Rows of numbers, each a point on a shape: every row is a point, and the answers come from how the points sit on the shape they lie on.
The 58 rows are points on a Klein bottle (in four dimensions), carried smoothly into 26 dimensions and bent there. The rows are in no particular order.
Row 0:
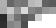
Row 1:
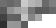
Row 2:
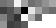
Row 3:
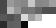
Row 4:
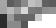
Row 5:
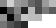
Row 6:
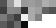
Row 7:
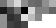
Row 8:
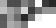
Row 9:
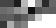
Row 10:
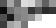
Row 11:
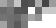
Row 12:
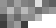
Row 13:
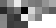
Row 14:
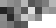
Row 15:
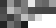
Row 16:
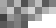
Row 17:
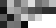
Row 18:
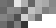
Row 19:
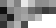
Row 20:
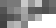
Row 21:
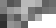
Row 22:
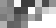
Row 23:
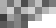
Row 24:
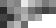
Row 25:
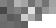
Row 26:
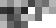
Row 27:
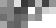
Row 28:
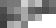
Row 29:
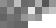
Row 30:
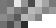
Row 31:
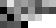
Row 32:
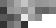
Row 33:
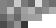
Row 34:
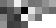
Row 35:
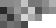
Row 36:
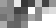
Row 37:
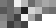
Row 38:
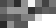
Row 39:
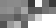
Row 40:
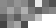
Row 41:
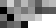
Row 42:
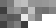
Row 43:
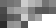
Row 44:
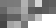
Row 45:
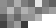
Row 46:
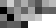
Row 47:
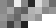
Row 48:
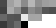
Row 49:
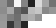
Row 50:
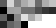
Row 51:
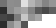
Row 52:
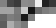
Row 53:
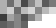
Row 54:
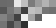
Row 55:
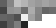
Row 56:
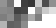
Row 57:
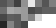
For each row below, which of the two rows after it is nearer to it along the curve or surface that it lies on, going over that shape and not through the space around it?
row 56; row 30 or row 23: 23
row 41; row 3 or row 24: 24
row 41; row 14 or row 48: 14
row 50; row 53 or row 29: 29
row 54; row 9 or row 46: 46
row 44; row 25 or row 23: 23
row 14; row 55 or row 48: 55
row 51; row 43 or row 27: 43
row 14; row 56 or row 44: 56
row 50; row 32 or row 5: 5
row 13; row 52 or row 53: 53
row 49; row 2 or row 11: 2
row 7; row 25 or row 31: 31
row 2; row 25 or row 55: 55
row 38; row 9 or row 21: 9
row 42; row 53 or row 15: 15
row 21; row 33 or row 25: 33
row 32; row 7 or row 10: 10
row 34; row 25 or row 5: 5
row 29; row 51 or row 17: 51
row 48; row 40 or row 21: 21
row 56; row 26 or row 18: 26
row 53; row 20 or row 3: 20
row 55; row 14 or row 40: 14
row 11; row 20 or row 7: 7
